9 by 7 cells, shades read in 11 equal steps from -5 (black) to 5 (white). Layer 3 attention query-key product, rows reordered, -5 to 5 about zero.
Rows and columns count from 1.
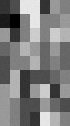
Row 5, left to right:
-2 0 0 2 -1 0 -1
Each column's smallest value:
-4 -5 -3 -3 -3 -3 -2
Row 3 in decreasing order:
3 3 2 1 0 0 -3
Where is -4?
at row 2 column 1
